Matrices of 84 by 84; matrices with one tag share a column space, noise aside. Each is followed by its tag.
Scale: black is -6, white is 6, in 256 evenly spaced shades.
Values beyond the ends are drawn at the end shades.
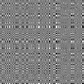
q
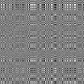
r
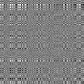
r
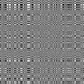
r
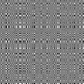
q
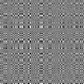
q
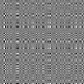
q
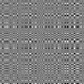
q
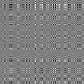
r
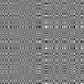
q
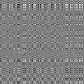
r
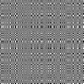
q
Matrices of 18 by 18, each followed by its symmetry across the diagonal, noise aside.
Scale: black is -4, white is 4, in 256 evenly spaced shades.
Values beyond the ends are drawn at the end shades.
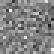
neither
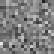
antisymmetric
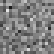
antisymmetric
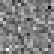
antisymmetric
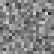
neither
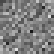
symmetric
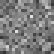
symmetric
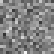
neither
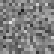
antisymmetric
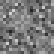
symmetric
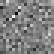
antisymmetric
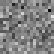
neither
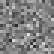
neither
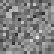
symmetric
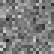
neither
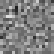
antisymmetric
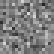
antisymmetric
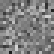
symmetric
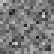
symmetric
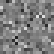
antisymmetric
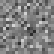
symmetric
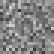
neither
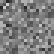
symmetric
